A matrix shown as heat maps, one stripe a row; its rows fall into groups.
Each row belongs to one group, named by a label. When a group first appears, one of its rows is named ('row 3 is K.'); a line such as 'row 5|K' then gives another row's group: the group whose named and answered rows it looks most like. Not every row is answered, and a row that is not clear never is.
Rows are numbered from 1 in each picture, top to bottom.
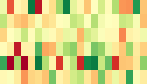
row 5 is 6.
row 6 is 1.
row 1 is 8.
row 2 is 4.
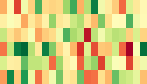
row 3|8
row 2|1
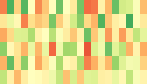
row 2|1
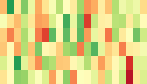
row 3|8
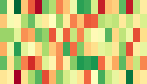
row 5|4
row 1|4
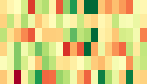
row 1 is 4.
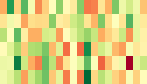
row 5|4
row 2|1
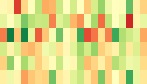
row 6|1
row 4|4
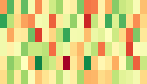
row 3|8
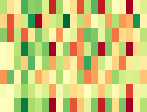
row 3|6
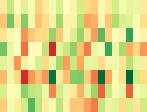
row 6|1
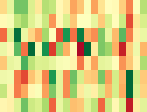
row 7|1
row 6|1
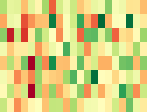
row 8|1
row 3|6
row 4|8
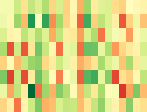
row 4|6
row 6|6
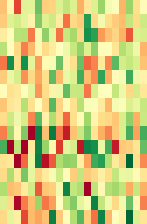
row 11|6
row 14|8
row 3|4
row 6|1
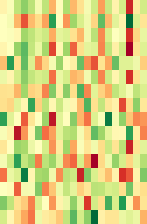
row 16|4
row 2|1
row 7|8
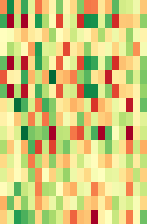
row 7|6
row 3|1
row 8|4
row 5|6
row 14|4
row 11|8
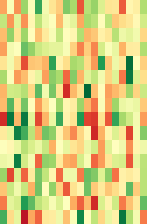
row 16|4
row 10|4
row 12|4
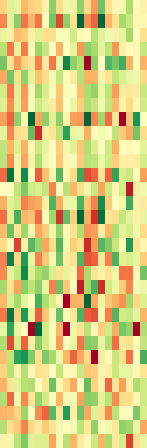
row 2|1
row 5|8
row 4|6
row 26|4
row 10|8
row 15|1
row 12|6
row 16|1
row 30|8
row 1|1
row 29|6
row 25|6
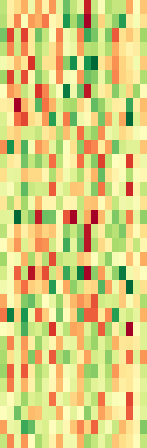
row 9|1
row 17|8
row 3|6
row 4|6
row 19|8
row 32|6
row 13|1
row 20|8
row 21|1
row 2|8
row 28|6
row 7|8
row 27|6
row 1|8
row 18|8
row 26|8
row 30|4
